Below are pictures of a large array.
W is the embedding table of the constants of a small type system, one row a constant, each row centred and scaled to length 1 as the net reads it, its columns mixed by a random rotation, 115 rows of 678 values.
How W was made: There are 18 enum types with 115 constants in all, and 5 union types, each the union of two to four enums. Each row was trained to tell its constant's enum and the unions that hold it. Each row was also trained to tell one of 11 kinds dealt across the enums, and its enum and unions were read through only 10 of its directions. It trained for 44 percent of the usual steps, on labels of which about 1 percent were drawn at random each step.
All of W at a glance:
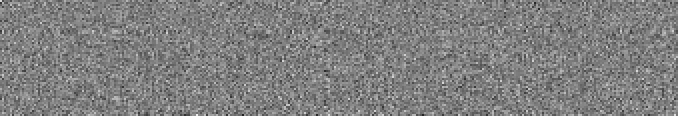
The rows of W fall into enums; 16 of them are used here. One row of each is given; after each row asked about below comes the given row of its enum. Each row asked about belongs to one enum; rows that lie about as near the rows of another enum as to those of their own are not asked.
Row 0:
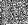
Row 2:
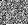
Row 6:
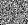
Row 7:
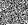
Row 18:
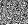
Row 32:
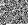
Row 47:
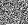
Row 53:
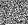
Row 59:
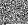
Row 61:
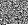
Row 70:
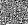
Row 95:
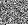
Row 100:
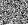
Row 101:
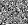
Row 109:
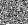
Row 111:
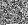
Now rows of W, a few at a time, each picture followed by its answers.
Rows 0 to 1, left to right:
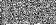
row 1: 70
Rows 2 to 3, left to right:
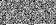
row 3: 2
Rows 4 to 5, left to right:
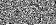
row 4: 2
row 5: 18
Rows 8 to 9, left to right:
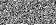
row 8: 101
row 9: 95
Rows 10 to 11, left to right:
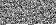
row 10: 111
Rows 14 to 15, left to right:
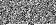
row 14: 0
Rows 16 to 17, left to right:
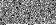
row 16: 7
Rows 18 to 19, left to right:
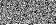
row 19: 53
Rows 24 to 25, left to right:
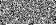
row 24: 61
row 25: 53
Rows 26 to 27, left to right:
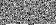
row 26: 18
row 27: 0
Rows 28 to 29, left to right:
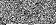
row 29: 100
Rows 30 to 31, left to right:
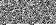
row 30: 32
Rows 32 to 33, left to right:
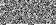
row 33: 47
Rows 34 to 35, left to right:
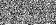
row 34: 6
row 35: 101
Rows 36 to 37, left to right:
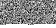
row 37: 6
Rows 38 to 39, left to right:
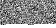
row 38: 111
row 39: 101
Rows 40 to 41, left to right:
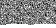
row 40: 18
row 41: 6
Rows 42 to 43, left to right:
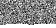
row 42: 101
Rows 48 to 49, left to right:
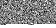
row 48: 18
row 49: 2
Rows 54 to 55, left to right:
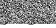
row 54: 111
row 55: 111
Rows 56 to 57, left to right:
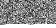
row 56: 100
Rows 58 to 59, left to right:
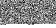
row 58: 95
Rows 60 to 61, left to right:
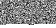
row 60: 95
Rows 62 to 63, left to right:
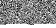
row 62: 2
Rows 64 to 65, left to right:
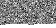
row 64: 53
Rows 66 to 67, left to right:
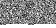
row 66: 59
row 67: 18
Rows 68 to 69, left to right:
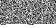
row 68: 2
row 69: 61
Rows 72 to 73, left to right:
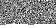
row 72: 47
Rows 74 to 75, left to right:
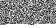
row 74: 59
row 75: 32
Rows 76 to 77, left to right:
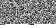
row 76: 53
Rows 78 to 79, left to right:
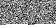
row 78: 61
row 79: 0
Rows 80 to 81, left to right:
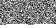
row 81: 6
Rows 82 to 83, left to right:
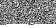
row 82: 61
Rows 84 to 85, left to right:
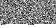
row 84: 100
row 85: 18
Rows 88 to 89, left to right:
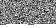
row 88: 0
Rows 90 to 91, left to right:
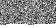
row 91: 100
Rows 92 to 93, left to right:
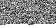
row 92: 101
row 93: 100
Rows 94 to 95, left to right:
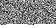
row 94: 47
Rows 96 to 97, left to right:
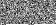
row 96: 2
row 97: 111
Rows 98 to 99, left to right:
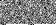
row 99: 7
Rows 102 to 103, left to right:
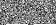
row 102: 7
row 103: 101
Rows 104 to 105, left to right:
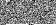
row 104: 100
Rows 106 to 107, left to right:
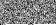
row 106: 6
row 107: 53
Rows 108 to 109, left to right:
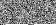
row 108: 6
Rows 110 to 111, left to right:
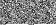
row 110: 111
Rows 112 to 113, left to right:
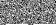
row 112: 59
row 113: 61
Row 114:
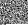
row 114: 59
